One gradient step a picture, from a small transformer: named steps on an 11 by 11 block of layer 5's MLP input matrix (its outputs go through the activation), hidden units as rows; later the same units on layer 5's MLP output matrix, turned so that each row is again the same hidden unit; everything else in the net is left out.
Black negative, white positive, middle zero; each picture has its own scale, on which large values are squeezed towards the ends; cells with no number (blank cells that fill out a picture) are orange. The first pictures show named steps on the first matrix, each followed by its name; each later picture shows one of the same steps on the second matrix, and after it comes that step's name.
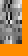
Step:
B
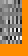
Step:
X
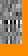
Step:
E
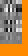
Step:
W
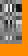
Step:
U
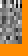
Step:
B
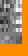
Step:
W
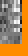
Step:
W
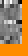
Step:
E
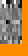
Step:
E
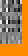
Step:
W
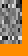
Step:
B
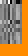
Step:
X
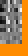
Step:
W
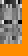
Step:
E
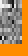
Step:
B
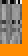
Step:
X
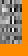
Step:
U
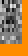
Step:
W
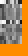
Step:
E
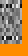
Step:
B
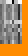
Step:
X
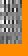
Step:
W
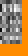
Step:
U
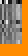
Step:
X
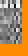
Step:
B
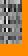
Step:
U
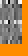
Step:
E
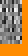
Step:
U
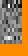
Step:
B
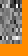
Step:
B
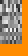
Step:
U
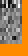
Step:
B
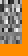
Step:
U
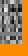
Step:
U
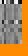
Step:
X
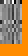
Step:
X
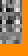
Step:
W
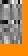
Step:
E
